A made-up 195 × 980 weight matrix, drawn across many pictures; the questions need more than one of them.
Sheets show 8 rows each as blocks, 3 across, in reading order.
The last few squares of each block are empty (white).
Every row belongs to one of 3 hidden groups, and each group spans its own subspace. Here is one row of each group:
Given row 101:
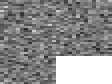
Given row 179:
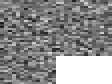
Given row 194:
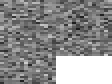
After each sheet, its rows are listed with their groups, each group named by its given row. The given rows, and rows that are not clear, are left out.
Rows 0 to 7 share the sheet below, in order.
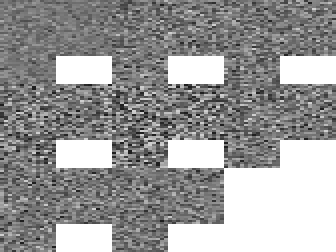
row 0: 101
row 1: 194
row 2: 179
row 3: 194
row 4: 179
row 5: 194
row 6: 101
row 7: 179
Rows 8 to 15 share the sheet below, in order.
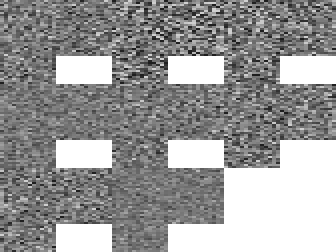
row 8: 194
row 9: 194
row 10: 101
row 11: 179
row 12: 101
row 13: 194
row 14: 101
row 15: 179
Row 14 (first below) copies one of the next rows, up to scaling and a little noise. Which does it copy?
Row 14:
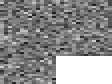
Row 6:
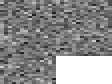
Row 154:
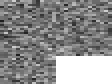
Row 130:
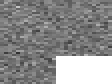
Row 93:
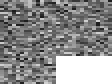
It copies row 6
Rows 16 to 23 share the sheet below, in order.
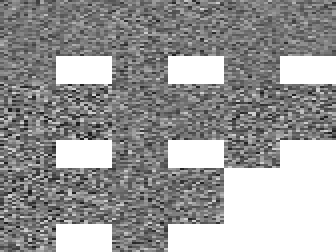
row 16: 194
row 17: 179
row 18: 179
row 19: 194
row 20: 179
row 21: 194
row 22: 101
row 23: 194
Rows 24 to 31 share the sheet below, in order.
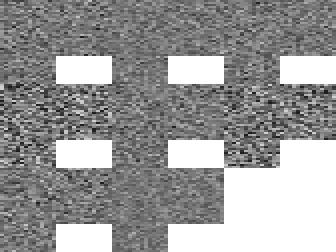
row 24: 101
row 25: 194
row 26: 101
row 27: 194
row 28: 179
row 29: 179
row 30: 101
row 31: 194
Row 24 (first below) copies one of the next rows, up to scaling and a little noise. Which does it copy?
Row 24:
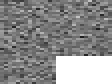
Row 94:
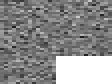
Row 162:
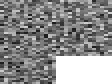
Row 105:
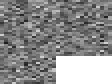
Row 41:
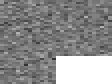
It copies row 94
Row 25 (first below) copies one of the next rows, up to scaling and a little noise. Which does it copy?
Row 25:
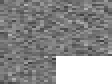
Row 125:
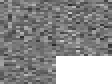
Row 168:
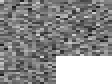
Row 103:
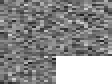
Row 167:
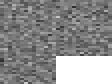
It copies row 103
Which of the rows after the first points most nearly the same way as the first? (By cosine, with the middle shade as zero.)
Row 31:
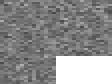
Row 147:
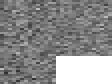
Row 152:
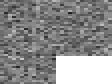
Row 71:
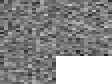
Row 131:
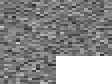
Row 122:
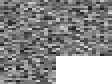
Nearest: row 71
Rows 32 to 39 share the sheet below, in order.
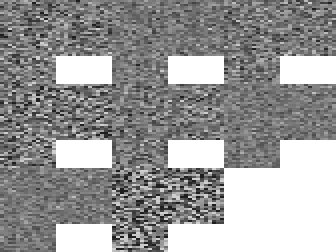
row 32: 101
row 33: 101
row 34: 179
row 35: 194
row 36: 194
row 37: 179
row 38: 179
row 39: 179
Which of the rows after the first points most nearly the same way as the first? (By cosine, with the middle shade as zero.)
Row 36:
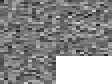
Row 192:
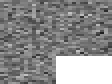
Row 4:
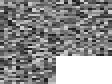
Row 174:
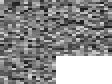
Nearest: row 4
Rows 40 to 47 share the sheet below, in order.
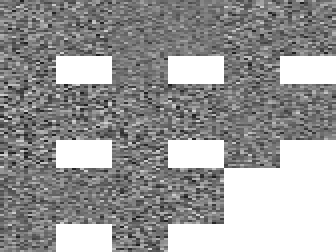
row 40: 101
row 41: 101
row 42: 101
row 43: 101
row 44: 194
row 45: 179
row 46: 179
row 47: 179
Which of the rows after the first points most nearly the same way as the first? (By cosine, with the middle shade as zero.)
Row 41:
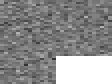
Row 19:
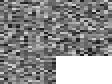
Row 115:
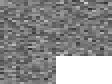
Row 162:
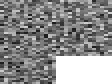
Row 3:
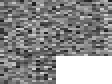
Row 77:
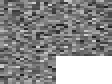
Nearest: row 77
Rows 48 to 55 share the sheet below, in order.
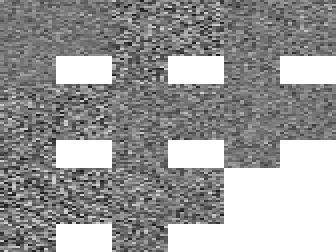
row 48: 194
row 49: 194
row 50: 194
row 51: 194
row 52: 179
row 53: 101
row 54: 101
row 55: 101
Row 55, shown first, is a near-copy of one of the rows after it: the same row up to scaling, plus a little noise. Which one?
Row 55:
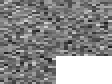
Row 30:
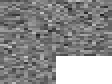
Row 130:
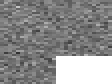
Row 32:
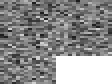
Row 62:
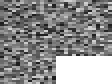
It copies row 130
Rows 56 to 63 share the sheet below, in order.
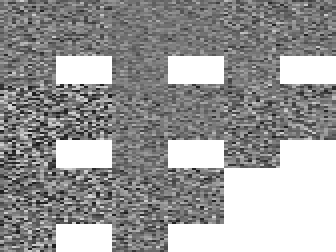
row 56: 101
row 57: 179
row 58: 101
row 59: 179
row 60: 179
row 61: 179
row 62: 101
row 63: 179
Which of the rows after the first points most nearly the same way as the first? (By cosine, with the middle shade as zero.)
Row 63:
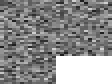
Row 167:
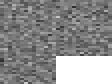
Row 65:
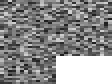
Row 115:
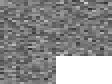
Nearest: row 65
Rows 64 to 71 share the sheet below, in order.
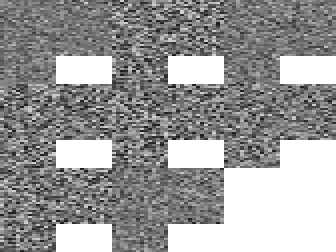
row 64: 179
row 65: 179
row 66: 101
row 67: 101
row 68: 179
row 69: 101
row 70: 179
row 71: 194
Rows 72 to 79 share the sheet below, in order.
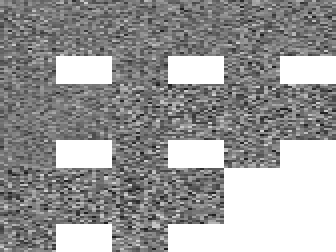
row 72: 179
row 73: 101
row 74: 101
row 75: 194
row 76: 194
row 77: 101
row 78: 194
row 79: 101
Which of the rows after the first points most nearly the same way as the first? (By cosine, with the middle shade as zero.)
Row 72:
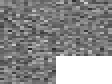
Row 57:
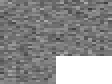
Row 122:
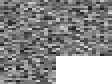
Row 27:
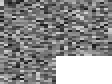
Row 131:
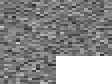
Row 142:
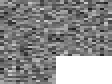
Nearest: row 57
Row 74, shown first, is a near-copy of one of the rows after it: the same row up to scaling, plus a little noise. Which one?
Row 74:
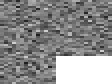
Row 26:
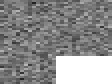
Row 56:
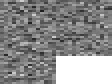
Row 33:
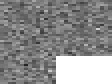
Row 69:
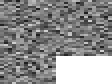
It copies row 69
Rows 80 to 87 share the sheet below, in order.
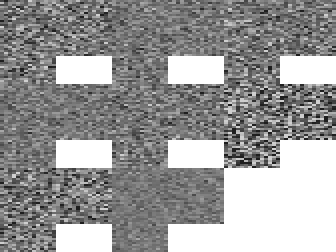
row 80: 101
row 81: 179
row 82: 101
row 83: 179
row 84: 179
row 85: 194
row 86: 194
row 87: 194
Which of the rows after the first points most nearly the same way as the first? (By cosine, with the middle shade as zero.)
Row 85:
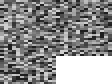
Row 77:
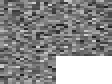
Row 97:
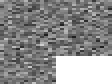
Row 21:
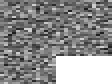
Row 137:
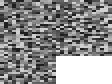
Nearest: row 21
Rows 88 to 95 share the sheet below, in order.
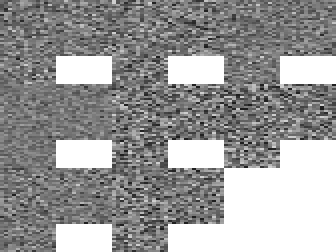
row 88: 101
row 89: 194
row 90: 194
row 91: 179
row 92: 179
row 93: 101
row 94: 101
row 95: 179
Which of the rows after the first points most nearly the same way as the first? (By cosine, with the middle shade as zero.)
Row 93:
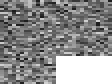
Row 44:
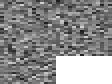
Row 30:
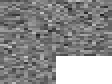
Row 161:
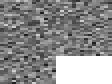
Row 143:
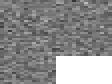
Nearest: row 161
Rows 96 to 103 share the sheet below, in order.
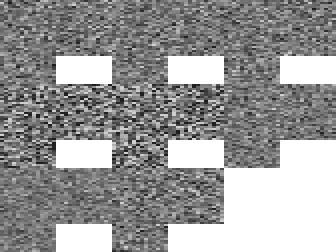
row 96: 194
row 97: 101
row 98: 179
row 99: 194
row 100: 194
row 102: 101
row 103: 194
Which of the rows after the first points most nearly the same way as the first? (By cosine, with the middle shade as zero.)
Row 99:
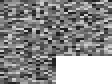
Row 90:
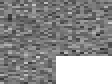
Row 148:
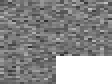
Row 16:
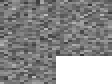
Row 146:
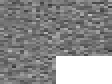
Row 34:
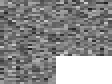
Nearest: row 16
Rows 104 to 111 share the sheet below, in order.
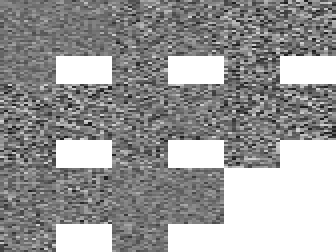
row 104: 179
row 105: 101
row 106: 179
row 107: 179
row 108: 101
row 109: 194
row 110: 194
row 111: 101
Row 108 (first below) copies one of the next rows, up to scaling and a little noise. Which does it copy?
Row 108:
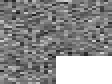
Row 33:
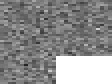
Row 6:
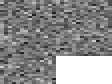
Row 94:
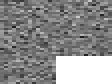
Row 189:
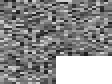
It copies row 189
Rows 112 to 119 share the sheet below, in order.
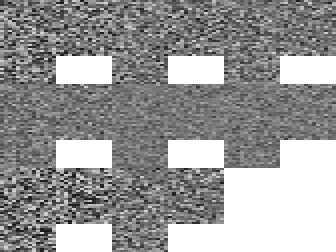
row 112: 179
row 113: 194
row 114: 179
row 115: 179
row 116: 179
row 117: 179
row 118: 101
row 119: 179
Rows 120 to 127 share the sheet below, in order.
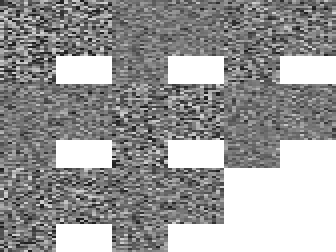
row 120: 179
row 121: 179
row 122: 179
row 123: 179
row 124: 194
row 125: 194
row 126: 194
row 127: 179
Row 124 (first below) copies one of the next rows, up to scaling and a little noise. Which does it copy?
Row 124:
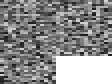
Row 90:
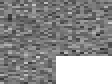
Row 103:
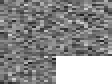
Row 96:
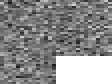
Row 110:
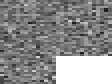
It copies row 110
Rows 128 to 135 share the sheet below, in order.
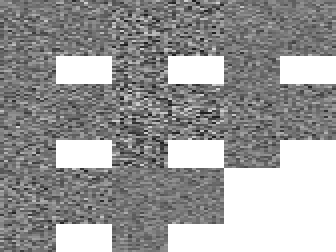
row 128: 179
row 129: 179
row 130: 101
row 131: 194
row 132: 101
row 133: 179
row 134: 179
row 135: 179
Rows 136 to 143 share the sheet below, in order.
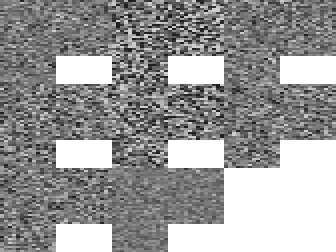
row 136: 194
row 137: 194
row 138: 101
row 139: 194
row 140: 194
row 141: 194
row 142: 179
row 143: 179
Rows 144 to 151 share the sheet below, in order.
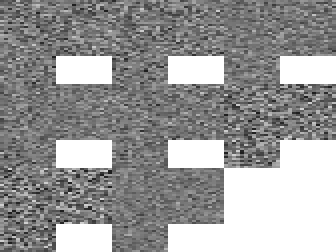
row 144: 101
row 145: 194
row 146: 194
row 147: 101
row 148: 179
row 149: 179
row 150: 179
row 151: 194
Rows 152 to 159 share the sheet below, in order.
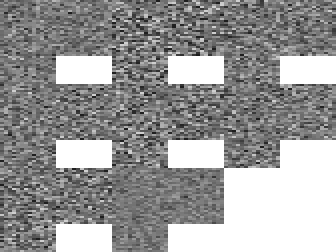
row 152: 194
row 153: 179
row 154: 101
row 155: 194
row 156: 179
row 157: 101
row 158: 179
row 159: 179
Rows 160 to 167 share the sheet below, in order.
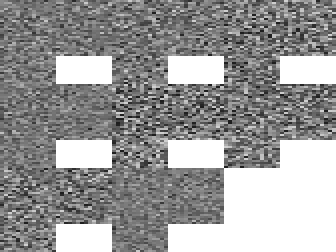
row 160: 179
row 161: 101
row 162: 101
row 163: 101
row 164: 101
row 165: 101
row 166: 179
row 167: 194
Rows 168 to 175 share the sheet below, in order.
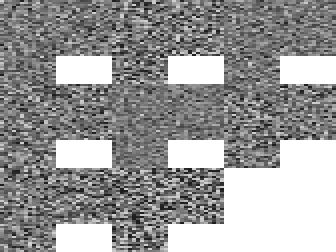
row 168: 194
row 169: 194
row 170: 101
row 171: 101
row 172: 194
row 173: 179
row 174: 194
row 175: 179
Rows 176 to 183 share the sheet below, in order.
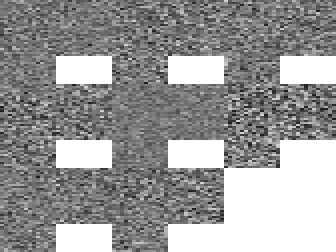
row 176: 101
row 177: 101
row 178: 194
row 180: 179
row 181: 101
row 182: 194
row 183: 194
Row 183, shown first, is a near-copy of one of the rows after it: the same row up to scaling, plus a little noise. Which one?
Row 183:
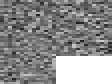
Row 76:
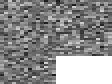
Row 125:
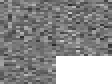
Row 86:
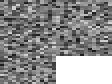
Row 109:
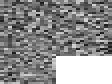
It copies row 109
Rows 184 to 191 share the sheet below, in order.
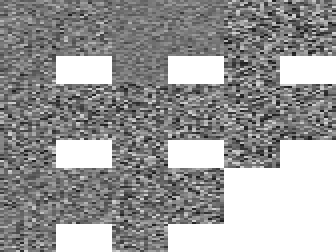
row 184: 194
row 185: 194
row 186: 101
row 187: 194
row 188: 194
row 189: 101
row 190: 101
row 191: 194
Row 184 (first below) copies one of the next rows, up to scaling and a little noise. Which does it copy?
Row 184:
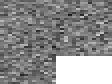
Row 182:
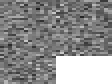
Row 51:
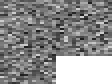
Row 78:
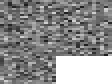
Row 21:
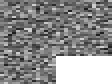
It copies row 51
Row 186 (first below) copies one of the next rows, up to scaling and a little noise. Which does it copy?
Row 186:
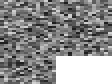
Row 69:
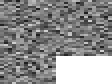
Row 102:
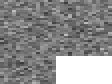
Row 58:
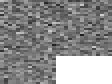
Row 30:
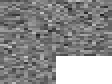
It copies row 102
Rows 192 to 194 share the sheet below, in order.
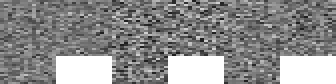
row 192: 194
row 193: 179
